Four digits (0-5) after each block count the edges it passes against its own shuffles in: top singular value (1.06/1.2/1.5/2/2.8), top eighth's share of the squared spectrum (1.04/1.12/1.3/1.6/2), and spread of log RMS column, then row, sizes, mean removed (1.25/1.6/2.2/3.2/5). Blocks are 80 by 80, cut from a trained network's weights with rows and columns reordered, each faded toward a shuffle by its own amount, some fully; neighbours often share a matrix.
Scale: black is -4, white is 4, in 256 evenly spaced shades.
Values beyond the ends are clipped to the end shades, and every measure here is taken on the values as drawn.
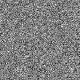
3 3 0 1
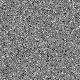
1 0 0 0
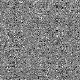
2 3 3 0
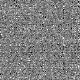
2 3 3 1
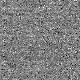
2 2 2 0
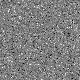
0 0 0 0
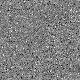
1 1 0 0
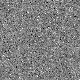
0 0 0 0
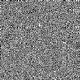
3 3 1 2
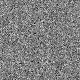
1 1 0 0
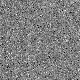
0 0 0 0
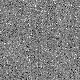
0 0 0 0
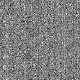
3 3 0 2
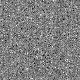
1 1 0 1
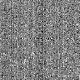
3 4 1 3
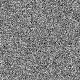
2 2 0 0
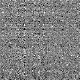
3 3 3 1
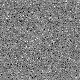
1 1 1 0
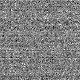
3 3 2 1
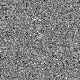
2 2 0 1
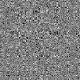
3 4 3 2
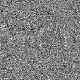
3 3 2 2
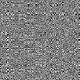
4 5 3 3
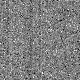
2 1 0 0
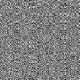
4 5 3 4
